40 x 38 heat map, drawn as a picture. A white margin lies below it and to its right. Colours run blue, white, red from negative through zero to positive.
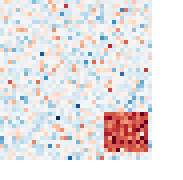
Ninth with the highest average: bottom right. Histogram: skewed, a long tail of high values. Odd patch: higher, in the bottom right. Stripes: none.
